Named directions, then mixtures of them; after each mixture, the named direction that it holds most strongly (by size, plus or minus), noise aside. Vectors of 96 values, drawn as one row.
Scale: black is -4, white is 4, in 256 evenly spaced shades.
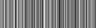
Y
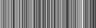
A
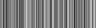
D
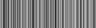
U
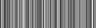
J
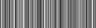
J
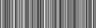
J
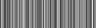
J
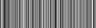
J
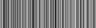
U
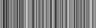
D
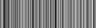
U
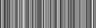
J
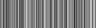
D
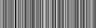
Y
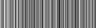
Y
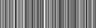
Y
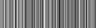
Y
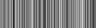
A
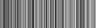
U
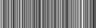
A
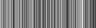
A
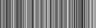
A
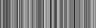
D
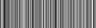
J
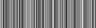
D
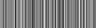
Y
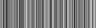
D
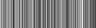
A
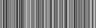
D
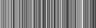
A
